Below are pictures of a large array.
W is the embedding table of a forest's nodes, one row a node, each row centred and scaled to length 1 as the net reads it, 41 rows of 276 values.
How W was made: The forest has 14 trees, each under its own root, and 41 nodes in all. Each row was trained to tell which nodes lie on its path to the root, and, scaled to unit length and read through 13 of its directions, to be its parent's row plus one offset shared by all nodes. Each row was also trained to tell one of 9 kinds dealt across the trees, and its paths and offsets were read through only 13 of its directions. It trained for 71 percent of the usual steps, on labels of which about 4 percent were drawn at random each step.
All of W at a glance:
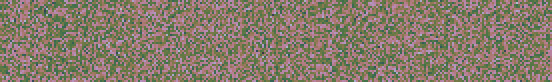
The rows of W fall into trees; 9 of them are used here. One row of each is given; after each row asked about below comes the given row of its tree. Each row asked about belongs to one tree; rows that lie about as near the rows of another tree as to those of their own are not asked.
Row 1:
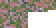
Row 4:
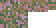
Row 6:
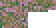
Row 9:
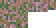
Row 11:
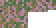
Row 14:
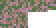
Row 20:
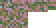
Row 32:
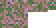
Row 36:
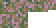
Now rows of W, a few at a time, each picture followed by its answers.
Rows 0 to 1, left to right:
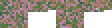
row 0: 36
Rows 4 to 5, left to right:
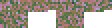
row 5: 1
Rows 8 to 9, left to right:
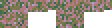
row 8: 36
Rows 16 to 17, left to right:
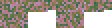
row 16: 11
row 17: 36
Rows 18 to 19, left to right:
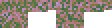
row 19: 4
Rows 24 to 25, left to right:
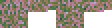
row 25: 11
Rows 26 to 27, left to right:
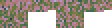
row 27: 1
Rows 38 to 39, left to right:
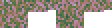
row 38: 11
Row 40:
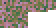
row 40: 1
